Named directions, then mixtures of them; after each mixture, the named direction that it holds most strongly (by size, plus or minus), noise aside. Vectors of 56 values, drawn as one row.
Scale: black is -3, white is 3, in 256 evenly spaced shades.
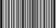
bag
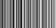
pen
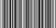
bag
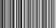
pen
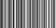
pen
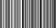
pen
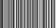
pen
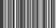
pen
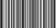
bag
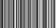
pen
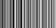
pen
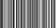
pen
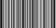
bag
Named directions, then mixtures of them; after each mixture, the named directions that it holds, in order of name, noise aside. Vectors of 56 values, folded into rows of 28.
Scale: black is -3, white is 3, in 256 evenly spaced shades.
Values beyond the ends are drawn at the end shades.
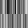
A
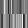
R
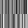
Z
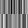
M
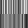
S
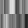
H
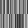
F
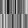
A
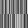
F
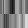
H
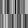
A, H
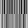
M, S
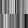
A, H, S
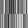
A, F, H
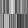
F, H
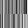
Z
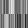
F, H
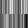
H, S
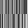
Z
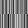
F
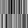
M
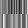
M, Z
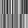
M, S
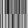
A, Z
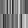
H, M, S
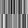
M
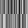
F, M, Z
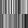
H, M, S
